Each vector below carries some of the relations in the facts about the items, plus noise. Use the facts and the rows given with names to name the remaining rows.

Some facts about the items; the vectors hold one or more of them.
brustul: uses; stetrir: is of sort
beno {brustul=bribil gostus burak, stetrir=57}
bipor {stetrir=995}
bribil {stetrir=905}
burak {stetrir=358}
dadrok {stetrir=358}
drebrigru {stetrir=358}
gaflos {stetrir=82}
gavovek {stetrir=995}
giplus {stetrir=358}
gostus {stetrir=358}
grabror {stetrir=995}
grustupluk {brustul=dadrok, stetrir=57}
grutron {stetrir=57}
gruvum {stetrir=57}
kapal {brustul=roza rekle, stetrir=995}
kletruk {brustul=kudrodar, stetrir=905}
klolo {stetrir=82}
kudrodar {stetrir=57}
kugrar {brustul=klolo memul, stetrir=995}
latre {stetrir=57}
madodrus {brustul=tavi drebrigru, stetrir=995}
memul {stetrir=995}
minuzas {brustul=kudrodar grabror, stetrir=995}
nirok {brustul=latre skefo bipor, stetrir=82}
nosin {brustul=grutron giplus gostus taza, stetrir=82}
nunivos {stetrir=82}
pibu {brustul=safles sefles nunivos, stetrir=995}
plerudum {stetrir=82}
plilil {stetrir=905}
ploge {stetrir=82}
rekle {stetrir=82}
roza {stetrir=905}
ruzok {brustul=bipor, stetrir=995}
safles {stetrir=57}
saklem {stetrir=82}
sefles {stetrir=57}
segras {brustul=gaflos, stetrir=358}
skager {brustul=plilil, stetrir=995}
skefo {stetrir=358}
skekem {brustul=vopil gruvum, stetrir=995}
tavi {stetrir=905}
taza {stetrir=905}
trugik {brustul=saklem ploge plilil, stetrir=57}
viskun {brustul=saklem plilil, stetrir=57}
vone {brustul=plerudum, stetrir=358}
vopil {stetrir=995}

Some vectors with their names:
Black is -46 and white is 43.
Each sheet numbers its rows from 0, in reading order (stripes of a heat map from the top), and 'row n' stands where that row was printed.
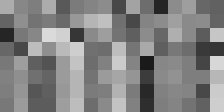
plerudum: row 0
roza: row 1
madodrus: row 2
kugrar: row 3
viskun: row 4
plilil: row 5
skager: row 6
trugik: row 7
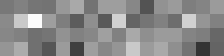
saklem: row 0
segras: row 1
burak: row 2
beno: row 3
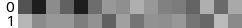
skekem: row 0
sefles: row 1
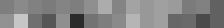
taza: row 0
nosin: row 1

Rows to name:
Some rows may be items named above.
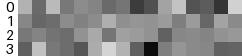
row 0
grustupluk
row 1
grabror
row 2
saklem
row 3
kapal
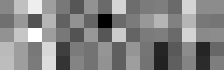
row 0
segras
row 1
ruzok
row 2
segras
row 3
vone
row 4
vone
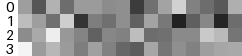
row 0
dadrok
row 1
vone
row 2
gaflos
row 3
pibu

